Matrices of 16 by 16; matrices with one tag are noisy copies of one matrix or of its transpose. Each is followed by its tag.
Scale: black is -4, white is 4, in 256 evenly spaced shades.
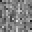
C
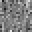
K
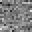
K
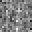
C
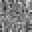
K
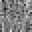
K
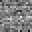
C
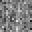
C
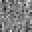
K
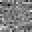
K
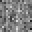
C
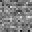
C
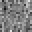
K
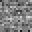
C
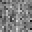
C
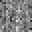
C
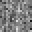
C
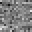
K
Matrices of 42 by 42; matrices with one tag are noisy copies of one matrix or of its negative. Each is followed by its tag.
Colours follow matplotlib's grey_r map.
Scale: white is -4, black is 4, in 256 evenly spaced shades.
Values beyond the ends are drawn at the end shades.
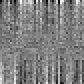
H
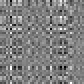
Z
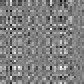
Z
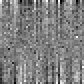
H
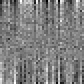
H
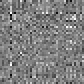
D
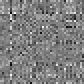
D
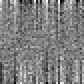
H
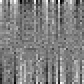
H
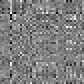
D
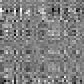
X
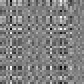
Z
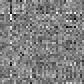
D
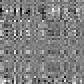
X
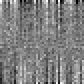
H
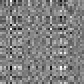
Z
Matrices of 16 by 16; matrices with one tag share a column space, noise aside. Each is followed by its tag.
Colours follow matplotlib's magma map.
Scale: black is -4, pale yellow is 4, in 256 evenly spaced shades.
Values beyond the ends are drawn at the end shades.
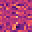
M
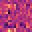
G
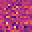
M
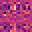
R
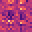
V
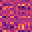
M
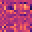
R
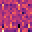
G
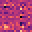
M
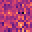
G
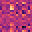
R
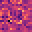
V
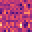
G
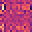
R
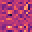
R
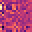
R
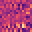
G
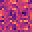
V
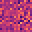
V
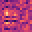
V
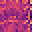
V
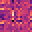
V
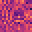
V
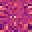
M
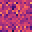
R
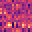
G
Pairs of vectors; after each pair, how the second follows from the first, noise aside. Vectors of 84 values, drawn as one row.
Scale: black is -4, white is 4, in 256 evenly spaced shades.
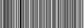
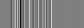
partly zeroed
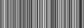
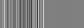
partly zeroed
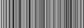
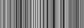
wrapped around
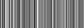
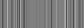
partly zeroed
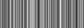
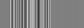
partly zeroed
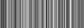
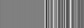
partly zeroed
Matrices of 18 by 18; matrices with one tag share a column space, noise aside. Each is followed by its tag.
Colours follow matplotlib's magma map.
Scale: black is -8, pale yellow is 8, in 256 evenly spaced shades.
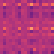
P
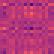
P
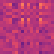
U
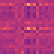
P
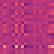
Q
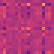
P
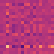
Q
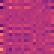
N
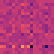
Q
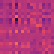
U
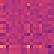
Q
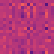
P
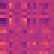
U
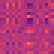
U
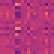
P
